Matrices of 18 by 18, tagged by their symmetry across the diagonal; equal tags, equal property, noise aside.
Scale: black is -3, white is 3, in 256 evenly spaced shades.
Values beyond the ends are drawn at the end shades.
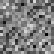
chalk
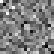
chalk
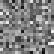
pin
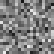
pin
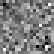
chalk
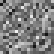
chalk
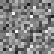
chalk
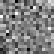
pin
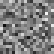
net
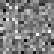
net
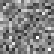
chalk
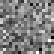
pin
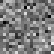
net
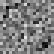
chalk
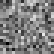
net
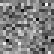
net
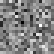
net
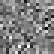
pin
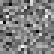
net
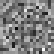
chalk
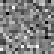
pin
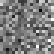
net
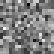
pin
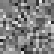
pin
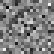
chalk
